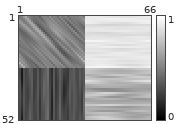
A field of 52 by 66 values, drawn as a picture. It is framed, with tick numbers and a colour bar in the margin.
It is made of 2 by 2 panels. Panel 1,1: middling, slanting down to the right. Panel 1,2: very high, streaked across, faint in contrast. Panel 2,1: low, streaked downward. Panel 2,2: high, streaked across.
